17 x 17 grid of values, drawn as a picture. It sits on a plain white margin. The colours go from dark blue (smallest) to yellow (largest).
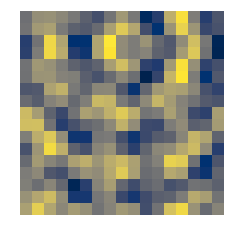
There is no overall slope. Overall the values sit about 50% of the way up the scale. Concentric rings centre on the top middle. Upright stripes repeat 3 times across the table.
